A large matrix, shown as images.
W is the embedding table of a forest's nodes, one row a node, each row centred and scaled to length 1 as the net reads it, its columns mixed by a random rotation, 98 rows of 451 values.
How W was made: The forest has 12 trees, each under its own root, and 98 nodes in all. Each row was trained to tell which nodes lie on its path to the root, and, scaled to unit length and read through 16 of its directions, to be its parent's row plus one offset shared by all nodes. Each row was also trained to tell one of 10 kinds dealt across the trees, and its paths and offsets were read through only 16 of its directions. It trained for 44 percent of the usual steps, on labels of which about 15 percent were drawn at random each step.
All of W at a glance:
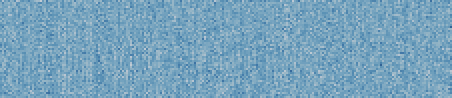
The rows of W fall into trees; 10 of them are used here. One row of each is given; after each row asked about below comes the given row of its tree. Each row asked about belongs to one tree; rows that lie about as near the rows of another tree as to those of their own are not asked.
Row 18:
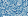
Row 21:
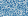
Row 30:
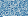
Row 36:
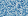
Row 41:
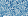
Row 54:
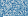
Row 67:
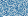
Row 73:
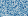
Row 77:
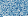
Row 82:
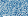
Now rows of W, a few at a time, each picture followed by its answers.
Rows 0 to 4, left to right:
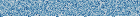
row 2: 73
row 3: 36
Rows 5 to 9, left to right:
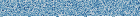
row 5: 77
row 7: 73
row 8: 18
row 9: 77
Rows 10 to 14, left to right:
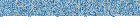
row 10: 54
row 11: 18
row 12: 54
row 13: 18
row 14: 82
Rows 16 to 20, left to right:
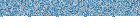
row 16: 18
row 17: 54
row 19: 54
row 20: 18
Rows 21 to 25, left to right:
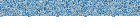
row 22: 77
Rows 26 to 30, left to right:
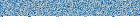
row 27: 30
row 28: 77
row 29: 77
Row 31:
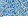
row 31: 21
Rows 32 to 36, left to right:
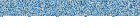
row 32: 41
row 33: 67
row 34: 36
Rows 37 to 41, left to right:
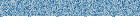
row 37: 77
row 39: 41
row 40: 18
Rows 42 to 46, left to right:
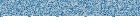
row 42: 82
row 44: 36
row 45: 67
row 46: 54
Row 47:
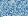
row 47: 77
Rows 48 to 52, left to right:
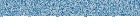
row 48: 18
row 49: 67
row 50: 77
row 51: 54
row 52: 41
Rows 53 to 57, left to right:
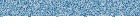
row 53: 77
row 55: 82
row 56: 18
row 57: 41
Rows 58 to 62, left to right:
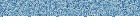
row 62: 41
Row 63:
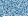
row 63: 82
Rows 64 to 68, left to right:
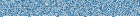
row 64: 41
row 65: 18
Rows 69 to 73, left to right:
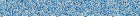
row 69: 41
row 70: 54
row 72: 67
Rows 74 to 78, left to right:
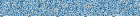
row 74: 41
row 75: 41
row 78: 82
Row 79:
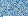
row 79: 41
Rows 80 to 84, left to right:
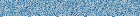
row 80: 54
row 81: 67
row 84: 36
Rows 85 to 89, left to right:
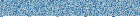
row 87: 77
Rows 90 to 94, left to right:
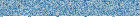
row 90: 36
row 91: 67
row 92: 21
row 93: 36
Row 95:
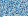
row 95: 82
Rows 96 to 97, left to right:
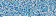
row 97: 18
